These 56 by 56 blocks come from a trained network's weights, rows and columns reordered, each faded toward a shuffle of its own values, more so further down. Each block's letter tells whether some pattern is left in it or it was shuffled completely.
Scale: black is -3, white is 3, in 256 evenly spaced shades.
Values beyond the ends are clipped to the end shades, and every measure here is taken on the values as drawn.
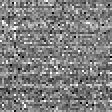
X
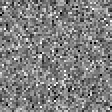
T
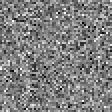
X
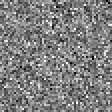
T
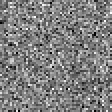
X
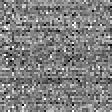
X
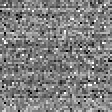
X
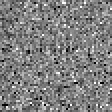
X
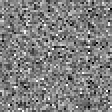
X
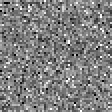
T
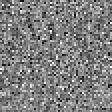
X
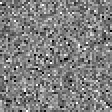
T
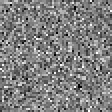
T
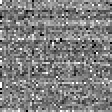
X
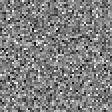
T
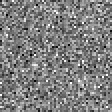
T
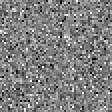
T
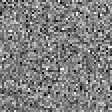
X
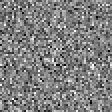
X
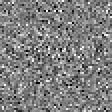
X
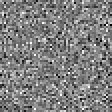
X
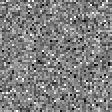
T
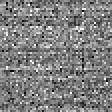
X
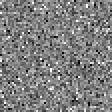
T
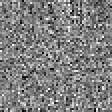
X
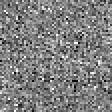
X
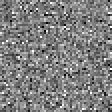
X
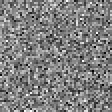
T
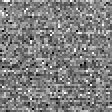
X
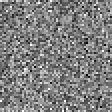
X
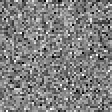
X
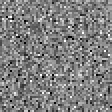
X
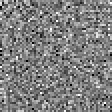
X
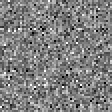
X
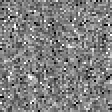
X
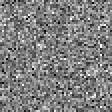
X
